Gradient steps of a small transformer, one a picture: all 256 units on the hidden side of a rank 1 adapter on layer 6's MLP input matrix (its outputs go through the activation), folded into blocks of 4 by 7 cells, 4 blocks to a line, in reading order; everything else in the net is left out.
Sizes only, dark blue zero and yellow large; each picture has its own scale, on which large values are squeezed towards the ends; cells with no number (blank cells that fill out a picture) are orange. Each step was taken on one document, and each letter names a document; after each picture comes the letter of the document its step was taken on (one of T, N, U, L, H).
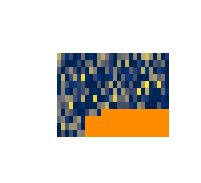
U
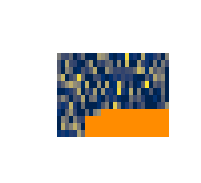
U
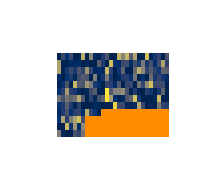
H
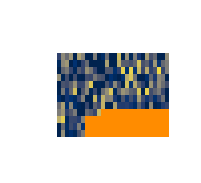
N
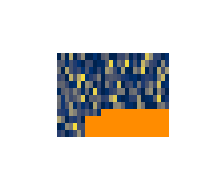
H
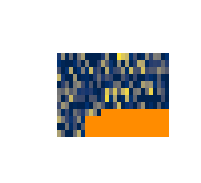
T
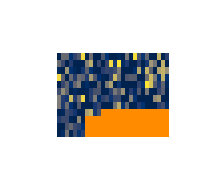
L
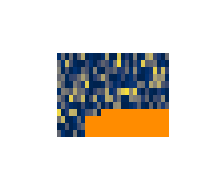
T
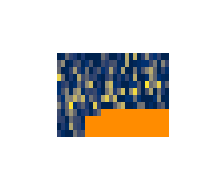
H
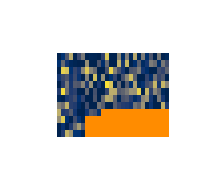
N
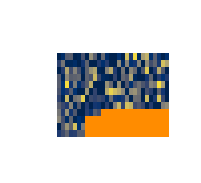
N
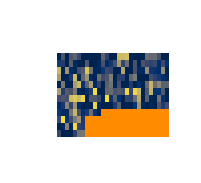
H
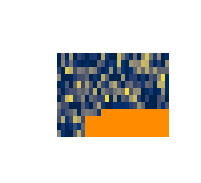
T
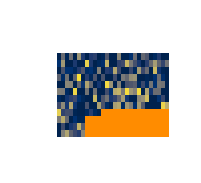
N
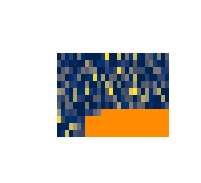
N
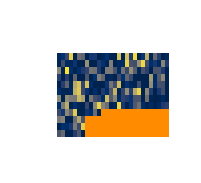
T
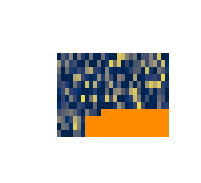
H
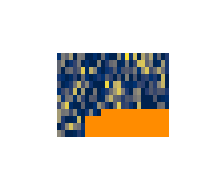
T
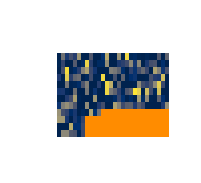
N
